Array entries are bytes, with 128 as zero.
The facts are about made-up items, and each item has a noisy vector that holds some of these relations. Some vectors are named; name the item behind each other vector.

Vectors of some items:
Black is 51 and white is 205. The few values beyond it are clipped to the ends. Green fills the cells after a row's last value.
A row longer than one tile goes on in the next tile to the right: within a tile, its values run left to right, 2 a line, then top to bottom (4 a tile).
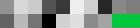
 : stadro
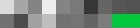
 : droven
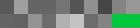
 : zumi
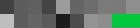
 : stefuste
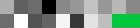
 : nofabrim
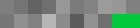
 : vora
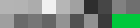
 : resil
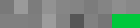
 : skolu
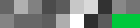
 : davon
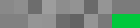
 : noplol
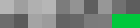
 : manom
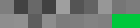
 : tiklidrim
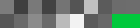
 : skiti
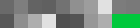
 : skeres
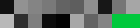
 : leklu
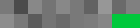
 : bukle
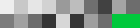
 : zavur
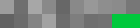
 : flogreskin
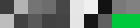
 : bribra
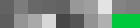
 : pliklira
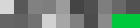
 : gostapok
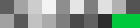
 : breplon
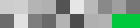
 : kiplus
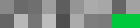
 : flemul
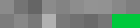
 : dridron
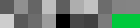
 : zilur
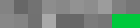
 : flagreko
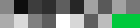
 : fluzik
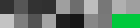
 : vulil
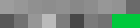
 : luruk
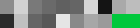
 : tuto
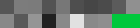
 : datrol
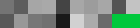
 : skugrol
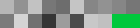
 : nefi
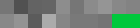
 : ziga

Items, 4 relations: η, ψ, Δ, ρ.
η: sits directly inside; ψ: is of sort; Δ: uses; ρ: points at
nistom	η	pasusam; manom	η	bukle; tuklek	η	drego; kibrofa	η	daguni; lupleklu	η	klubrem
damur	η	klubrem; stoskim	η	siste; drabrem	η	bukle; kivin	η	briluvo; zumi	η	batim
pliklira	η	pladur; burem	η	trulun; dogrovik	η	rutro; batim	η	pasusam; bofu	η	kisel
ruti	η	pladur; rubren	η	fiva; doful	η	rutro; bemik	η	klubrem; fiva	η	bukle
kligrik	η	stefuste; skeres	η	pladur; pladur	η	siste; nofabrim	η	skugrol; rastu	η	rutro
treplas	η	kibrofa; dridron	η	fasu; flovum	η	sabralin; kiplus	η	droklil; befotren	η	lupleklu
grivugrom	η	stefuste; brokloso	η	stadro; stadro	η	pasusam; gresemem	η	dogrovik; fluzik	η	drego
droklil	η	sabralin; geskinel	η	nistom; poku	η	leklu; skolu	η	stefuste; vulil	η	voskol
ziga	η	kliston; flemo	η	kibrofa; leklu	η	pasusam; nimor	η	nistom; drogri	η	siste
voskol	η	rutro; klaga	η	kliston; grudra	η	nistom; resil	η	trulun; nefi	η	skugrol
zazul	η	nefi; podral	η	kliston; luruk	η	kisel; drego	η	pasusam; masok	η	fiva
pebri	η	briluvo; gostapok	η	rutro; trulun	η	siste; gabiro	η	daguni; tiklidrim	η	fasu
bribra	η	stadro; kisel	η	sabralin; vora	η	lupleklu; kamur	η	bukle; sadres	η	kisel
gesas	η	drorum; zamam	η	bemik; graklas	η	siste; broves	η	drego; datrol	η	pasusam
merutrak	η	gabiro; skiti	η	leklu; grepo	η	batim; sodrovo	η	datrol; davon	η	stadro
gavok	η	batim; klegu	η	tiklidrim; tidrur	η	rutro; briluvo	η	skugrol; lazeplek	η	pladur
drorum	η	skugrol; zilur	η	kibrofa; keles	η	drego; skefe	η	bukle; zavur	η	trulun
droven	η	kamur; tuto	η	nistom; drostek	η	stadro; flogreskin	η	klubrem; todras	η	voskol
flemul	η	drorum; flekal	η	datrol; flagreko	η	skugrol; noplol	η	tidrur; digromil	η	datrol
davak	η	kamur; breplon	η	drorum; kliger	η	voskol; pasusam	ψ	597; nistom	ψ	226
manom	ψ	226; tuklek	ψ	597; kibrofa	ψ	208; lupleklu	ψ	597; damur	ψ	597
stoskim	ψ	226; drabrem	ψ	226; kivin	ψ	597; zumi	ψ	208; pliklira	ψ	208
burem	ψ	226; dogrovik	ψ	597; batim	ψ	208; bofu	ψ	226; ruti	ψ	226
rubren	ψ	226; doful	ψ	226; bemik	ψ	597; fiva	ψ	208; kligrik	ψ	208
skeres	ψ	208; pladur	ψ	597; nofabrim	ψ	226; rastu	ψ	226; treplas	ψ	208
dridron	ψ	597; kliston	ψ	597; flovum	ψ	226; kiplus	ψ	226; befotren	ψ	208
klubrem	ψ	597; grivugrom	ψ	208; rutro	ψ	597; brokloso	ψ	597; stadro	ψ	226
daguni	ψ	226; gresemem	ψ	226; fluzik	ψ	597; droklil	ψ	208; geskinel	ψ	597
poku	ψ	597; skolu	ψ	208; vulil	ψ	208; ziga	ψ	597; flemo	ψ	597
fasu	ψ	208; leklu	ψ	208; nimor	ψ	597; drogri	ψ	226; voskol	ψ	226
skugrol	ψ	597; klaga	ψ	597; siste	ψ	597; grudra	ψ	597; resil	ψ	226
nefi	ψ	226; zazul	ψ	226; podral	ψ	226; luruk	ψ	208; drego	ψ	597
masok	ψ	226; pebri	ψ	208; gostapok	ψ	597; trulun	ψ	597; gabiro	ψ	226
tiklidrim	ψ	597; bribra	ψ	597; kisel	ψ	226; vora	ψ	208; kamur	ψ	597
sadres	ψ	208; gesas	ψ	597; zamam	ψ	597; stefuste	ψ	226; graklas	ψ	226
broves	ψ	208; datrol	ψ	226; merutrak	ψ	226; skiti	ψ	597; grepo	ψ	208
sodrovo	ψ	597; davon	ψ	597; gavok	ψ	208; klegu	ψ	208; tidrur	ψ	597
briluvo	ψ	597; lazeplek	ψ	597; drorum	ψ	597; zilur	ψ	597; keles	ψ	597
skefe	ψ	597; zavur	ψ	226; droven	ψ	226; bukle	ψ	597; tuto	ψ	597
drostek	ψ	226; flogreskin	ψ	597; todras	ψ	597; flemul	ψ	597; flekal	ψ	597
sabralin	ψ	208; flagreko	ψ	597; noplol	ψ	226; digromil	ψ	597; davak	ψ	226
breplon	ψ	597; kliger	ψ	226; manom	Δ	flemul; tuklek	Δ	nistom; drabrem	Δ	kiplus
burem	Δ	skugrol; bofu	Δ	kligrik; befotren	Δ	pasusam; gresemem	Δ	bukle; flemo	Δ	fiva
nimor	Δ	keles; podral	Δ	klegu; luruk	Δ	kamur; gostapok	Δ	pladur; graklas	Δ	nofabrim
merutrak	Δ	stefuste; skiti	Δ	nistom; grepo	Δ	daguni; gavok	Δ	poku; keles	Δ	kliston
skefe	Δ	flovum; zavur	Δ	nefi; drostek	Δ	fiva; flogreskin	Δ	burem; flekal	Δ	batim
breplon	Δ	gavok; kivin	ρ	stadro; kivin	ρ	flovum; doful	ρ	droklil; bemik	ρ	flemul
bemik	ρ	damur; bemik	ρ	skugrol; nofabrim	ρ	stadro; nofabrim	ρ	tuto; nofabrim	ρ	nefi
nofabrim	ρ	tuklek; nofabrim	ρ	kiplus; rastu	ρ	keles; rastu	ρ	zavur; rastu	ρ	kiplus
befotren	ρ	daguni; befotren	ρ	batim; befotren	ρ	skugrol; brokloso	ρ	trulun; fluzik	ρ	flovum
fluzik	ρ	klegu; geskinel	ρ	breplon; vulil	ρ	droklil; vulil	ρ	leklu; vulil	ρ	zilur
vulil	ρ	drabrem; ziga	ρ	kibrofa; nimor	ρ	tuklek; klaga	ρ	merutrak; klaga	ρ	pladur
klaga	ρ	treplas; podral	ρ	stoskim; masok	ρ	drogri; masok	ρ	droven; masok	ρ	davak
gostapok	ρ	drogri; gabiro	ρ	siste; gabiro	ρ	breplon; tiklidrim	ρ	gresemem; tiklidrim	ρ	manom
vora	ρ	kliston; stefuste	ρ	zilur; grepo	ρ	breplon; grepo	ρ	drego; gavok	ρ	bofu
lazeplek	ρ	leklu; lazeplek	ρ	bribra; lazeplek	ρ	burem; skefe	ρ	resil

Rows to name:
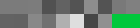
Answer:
flekal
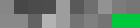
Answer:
klaga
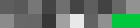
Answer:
pasusam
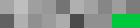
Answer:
klegu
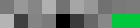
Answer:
drabrem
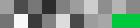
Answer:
kivin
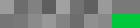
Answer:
podral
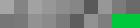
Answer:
graklas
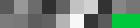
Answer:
brokloso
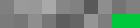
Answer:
kibrofa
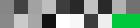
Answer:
keles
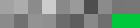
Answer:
stoskim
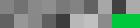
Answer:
daguni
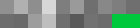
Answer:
treplas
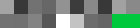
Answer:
gavok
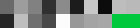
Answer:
nimor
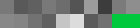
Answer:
poku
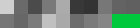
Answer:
masok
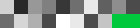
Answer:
tuklek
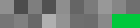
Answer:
skefe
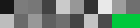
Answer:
gabiro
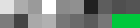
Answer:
drogri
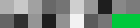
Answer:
drostek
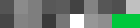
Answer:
batim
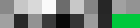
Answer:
burem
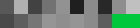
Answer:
grudra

